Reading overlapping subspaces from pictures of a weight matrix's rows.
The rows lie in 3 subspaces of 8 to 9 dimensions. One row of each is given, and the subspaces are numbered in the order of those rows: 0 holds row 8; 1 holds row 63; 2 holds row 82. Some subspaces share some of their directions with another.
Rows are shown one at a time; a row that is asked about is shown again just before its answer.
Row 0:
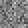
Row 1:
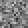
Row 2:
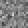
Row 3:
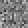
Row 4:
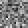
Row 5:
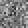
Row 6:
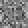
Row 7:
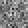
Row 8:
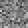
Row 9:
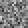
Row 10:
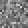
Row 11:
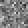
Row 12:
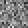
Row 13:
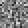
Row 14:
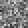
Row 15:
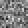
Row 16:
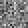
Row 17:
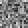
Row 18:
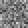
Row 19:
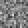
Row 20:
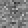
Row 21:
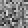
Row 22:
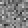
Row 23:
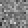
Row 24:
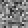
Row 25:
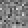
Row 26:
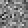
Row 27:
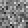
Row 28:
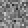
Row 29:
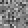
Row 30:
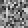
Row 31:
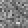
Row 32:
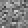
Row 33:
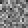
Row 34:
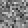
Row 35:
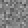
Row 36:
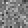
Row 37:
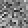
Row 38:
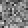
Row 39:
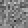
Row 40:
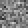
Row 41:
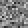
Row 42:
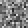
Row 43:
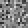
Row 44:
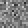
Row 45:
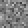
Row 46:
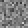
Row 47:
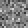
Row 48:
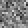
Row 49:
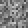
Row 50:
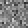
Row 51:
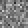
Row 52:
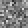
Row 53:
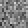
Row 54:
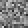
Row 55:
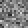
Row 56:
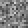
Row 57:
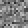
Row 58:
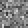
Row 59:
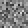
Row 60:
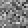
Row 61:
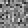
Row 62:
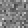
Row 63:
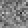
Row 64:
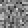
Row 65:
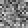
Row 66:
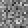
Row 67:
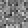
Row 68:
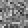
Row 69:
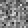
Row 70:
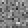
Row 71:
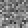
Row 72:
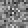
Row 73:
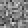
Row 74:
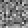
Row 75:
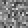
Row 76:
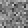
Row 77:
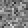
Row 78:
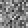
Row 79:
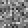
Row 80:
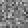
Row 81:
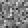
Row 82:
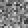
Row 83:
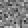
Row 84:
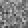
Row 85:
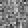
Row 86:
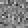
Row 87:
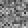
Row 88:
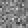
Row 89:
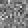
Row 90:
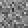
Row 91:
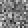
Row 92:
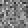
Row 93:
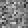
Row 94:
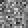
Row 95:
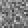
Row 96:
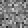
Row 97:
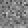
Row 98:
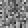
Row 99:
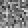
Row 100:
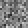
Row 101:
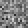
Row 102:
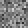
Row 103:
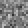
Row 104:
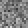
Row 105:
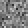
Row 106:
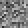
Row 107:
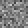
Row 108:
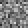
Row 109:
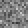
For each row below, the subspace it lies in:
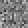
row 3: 0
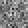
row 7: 1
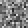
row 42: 2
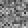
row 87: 1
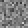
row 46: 1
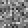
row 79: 1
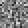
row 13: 2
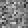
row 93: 2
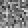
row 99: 1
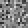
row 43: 0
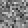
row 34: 1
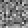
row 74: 1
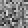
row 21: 2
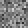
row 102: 1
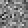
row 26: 2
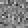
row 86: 1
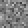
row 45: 0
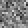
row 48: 1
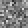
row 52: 0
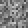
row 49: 2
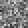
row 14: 0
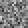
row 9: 2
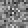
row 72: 1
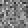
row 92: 0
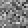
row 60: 1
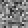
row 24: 2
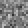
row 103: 2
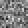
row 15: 0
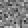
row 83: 2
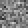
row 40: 2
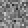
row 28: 1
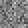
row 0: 1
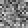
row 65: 1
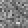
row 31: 1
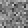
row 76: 0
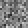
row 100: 0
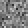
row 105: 0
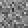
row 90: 1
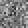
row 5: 2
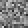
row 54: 1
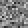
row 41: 2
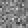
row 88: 0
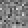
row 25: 0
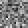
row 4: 0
